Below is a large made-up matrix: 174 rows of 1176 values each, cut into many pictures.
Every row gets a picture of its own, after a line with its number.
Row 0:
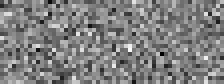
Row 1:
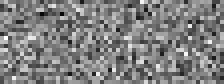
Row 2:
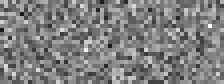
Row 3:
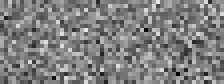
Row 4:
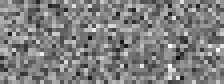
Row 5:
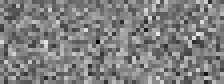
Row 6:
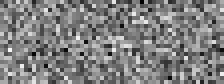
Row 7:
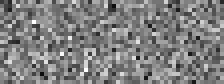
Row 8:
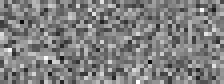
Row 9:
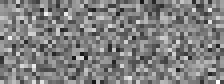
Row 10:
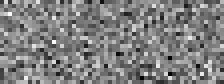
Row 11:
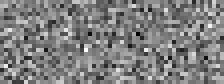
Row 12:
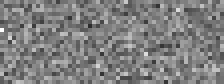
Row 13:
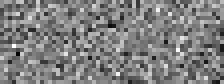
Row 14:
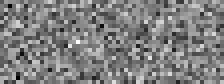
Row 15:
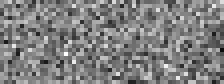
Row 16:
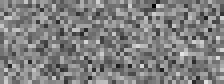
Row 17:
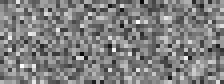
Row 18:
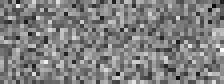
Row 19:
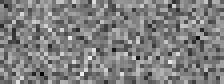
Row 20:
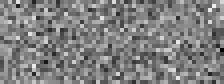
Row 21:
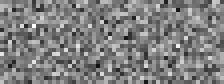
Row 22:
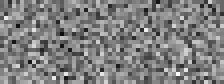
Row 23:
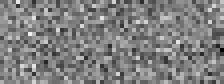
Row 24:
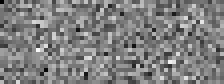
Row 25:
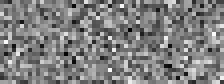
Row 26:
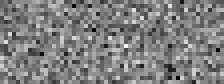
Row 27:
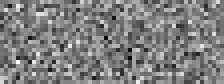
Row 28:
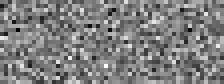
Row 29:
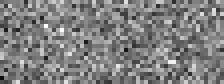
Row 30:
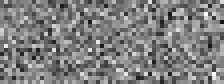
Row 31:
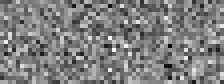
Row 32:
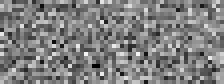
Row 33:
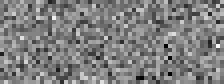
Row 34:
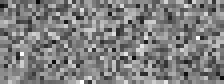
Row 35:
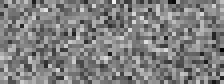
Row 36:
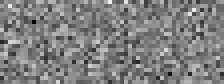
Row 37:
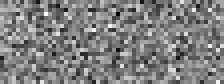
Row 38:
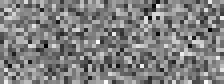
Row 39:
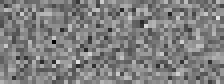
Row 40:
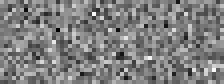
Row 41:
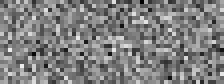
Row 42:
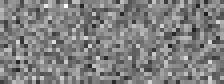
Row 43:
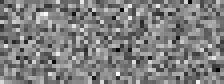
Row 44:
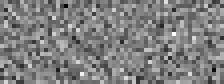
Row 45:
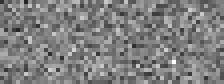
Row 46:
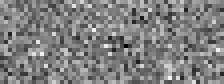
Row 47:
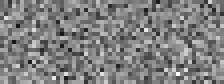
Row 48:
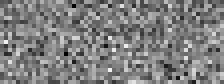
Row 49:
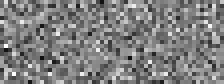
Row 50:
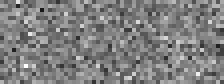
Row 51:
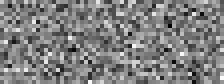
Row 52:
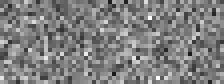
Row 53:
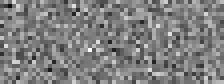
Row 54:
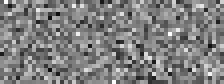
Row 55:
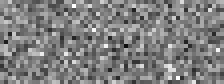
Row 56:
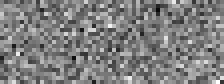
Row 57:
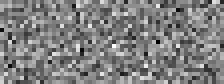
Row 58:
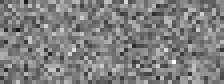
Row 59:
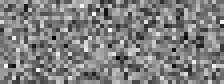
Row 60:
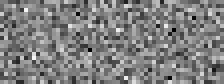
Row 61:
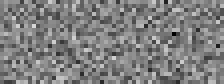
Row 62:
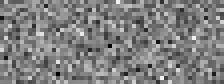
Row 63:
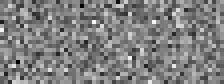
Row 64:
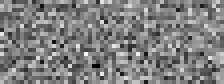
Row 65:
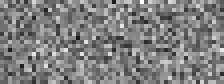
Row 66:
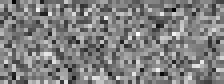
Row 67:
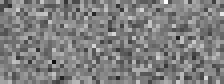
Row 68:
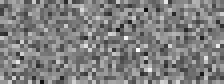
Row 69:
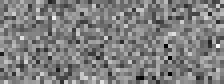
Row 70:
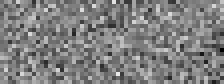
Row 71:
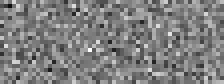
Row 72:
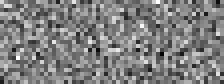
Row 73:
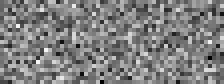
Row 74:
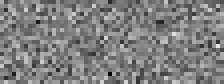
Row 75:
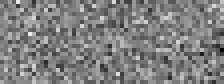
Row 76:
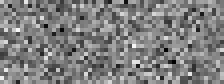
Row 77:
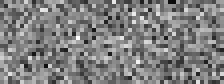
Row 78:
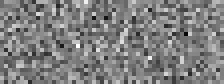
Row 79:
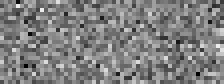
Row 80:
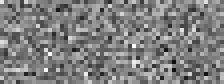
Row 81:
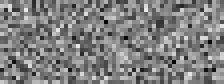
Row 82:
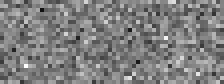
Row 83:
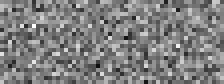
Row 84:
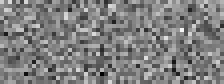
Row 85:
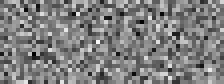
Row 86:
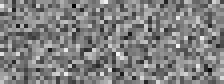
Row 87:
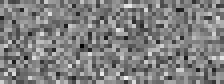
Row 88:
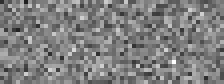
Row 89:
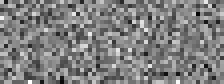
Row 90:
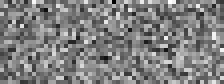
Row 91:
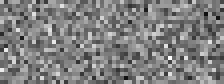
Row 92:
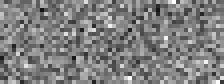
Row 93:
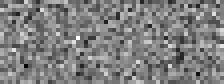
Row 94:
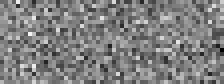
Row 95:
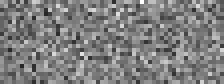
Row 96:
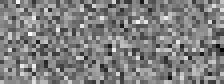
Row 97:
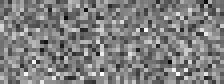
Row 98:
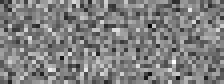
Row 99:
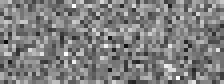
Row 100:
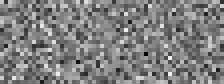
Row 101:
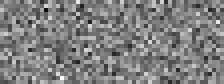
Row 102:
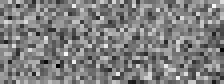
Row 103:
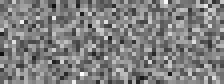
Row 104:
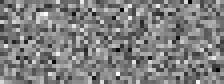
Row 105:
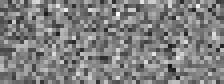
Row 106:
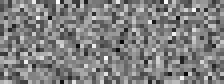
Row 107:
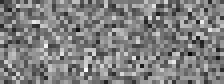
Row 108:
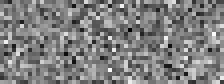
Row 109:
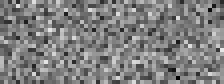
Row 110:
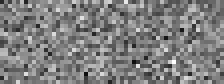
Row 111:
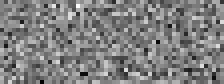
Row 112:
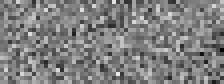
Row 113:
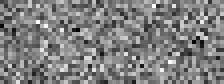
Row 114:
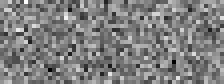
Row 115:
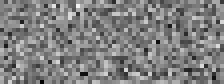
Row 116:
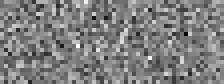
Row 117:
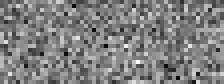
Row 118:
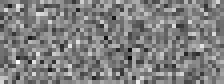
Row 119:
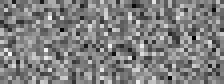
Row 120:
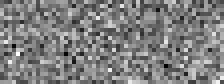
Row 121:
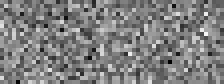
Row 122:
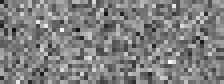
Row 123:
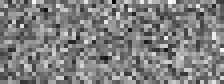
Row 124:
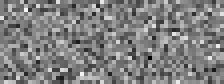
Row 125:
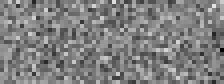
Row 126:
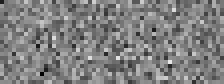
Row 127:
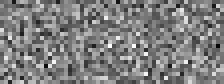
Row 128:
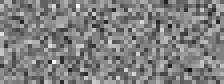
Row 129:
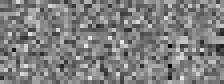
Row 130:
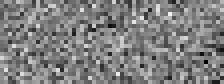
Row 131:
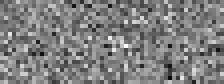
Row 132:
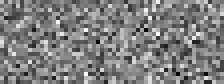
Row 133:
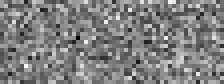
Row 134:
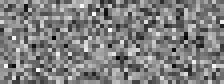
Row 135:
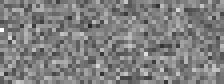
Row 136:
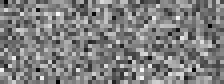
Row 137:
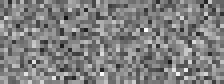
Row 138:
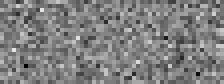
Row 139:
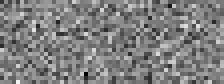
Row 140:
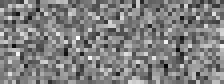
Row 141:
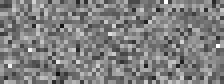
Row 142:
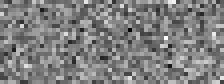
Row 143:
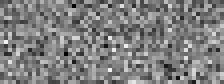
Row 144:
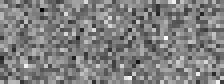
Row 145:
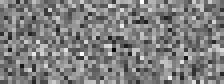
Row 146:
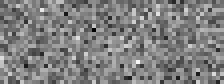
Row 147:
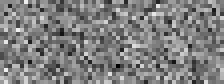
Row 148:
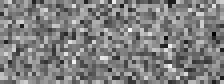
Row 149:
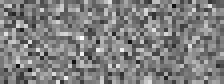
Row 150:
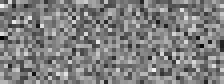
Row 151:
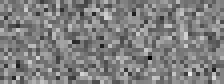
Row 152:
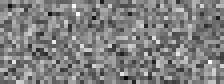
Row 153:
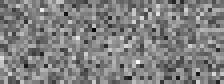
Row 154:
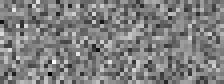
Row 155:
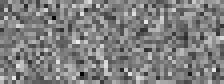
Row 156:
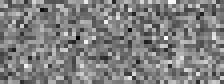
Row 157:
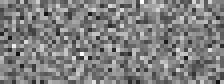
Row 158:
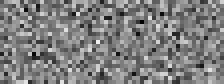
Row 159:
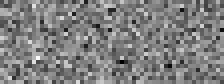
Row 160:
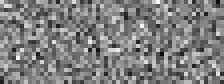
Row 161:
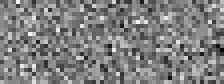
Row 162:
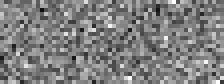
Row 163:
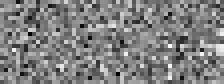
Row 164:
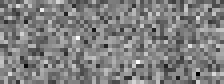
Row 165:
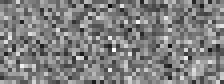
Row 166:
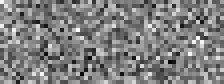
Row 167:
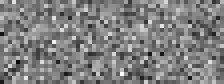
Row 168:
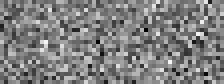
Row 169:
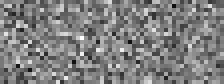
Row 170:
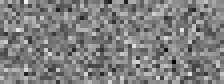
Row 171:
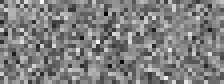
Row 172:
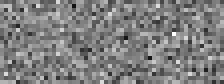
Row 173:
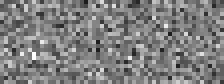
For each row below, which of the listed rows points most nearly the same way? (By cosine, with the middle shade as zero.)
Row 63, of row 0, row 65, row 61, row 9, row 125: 61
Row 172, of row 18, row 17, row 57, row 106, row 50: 57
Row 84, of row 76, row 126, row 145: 76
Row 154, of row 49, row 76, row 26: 26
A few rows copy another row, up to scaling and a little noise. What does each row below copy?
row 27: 118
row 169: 149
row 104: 43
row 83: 21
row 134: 59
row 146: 153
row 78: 116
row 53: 71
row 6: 41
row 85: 158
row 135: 12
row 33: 69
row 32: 64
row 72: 160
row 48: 143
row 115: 111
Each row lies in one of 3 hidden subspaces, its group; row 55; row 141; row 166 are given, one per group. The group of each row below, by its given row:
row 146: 55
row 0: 141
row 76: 166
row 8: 141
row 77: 55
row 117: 55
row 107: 166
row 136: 141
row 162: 55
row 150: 141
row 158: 141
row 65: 55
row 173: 141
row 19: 166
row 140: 55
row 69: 141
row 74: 141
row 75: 55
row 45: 166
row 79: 55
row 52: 166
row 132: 166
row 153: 55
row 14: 141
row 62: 141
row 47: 166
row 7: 166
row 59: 141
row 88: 166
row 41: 55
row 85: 141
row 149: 166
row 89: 141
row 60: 141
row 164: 55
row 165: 55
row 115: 141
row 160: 141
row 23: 55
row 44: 141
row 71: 141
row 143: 55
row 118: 141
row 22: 166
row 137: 166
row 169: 166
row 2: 141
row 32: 141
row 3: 166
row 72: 141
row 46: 55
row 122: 166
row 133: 55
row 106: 141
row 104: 141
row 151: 141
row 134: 141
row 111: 141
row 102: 55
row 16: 166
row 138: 55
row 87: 141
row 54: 141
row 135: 141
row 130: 55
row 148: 55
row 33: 141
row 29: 166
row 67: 141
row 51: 166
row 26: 55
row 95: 55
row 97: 166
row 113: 166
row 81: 141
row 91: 141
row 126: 166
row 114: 166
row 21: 141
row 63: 141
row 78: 141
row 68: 141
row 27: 141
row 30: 141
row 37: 55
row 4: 55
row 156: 55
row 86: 141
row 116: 141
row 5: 166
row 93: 55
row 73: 141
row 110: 166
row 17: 55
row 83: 141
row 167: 141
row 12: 141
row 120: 55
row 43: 141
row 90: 55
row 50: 55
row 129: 55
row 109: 55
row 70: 55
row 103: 141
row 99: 55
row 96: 55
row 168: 166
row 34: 141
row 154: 141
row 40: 141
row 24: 166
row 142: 55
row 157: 55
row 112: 55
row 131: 55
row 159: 141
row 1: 141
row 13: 55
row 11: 141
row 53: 141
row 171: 166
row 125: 55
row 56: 55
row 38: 166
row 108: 55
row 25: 55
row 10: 141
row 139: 166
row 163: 55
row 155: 141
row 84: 166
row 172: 141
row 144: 55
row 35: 55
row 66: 141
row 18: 55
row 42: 141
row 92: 55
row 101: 141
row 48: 55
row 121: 166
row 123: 55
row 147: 166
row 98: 166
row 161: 55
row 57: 141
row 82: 55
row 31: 55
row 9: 55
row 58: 166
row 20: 55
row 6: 55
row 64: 141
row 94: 55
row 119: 141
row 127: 141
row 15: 55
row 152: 141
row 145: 55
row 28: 141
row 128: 141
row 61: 141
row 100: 141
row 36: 166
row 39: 141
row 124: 141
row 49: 141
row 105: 55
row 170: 166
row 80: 166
